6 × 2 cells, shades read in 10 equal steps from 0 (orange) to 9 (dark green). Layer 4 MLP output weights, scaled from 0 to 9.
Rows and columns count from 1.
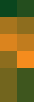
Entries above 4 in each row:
2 0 0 0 2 2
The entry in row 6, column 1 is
5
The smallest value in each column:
1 0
